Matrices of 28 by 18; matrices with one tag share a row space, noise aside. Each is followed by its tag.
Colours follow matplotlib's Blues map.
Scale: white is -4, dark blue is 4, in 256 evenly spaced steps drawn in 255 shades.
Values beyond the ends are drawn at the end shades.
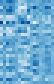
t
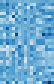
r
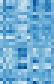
t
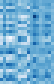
t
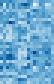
t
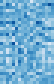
r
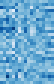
r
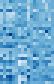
t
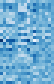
t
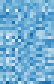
r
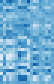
t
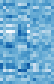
t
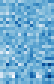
r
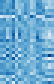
r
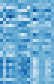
t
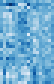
t
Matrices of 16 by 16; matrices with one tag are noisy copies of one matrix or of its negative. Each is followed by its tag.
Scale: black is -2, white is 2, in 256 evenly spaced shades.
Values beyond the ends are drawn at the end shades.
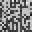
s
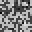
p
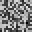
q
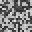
p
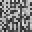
s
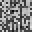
s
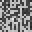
s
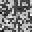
p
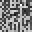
s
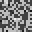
q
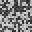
p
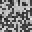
p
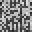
s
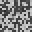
p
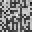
s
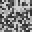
p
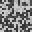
p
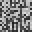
s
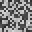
q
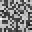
q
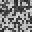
p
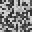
p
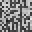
s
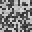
p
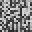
s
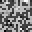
p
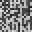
s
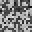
p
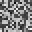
q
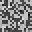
q
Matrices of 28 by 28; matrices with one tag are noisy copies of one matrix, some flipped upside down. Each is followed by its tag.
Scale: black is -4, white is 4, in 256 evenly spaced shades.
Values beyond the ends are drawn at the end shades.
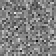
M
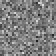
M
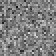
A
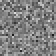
M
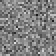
M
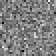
A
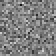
M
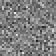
M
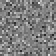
M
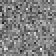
A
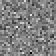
M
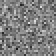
A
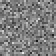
M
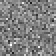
M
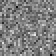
A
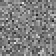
M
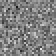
A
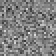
A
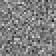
M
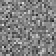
M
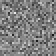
M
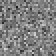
A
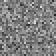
A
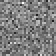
M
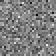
M
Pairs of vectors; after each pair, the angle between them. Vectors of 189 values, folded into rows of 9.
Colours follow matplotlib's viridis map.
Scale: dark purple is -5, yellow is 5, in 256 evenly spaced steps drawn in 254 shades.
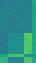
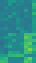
nearly parallel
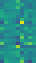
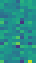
nearly opposite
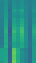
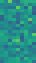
orthogonal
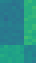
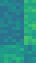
nearly parallel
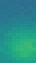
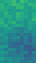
nearly opposite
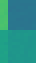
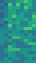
partly opposed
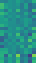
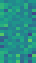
nearly parallel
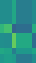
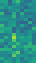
partly aligned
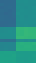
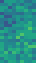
partly aligned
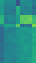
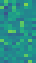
orthogonal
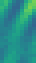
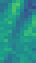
nearly opposite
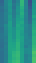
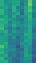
nearly opposite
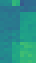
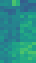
nearly parallel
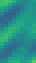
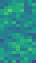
partly opposed
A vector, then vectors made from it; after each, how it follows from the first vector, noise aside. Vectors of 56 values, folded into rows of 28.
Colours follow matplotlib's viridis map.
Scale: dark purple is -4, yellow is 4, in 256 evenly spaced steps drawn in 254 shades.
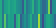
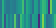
negated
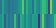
negated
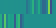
partly zeroed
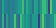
negated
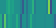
partly zeroed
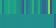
partly zeroed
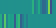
partly zeroed
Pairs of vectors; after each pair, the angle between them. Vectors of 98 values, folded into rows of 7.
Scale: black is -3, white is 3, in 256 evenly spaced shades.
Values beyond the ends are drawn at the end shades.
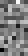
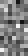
nearly opposite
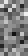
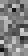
partly aligned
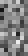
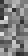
partly aligned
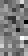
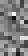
partly aligned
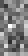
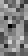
nearly opposite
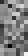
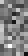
nearly opposite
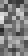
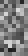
partly aligned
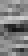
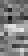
nearly opposite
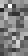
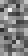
partly aligned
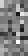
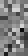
partly aligned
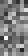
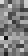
nearly opposite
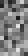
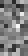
partly aligned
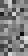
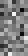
nearly parallel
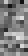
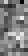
nearly parallel
